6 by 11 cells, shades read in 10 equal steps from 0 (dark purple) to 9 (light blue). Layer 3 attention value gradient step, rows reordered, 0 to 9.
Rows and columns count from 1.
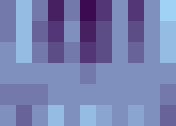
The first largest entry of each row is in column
11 2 2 1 4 4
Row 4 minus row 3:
0 -2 1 3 1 3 3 0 2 0 -2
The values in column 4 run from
1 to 8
